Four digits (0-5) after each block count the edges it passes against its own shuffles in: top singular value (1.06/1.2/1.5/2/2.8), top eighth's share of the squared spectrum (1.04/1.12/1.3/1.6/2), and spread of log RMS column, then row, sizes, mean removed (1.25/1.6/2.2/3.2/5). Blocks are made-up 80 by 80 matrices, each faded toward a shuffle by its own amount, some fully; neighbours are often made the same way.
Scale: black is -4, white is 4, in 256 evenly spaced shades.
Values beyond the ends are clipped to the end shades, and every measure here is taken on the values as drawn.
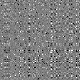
5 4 3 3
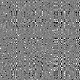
5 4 3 3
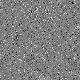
3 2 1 0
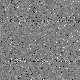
3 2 0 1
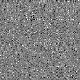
4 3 1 2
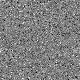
0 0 0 0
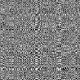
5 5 3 3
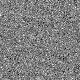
2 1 0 0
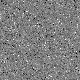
0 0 0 0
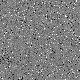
0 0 0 0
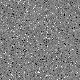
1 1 1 0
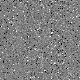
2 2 1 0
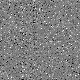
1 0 1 0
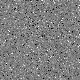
0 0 0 0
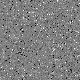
0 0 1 0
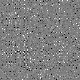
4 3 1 1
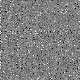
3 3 1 1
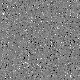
2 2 1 1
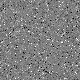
0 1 0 0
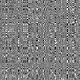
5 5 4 3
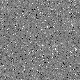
1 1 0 0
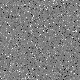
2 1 0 0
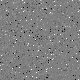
0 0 0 0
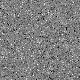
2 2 0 0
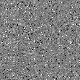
3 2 1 1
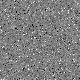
2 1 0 0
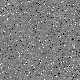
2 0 0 0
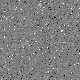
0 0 0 0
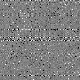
4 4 1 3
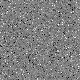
2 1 0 0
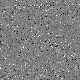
2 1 0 0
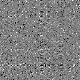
4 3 1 2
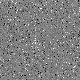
0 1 1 0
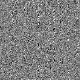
1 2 3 0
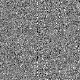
2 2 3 0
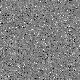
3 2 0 0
